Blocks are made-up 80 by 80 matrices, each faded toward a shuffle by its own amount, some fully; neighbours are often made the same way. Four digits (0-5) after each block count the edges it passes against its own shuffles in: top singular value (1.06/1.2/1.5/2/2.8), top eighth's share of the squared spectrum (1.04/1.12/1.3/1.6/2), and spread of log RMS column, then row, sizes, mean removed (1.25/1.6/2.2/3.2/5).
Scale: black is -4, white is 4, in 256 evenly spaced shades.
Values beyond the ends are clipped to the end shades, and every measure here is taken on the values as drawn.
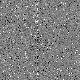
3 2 1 0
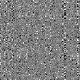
4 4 3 1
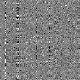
4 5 3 1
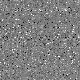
3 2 0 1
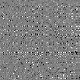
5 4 2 3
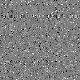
4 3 1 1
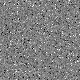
0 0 0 0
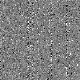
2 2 3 0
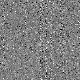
1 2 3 0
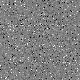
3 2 0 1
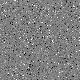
1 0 0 0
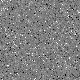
1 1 0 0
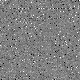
3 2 0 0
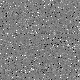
2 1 0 0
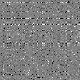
4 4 2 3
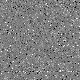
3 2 0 1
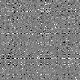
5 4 2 2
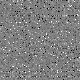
3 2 0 1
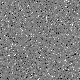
0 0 0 0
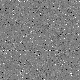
2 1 0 1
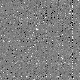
3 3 2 1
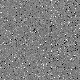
1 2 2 0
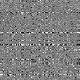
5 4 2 3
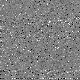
3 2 0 1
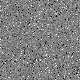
0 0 0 0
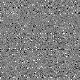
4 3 1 2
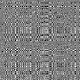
5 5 3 3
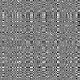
5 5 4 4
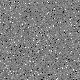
0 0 0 0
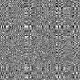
5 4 3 3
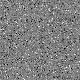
2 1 0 0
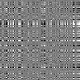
5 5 4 4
